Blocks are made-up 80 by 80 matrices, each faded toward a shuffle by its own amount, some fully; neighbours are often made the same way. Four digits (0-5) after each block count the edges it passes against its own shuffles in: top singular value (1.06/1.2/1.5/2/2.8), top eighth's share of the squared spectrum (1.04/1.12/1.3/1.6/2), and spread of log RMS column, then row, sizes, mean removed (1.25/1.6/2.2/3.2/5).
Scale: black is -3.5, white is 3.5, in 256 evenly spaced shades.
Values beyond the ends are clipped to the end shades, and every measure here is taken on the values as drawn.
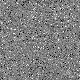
0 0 0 0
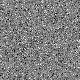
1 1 0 0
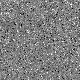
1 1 0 0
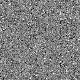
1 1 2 0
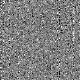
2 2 3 0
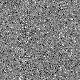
1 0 1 0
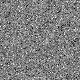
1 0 0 0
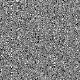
1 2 3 0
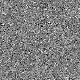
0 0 1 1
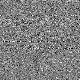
1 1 0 3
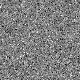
0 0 0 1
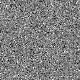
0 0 0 1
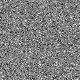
0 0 0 2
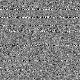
2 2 0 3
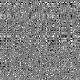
4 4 2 2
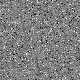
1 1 0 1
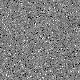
2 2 0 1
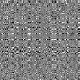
5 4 3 3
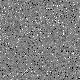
0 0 0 0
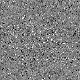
3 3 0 1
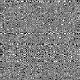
4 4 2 3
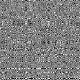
4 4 2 3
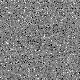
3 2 0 1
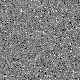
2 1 0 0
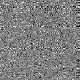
4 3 1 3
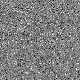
3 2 0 0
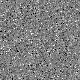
2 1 0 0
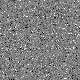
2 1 0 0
